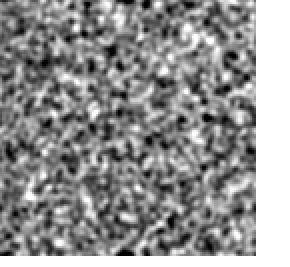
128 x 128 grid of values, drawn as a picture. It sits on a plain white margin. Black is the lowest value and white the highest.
Mirror symmetry: none. Histogram: bell-shaped. Odd rows or columns: none. Ninth with the highest average: top right. Slope: none. Grain: blotchy.
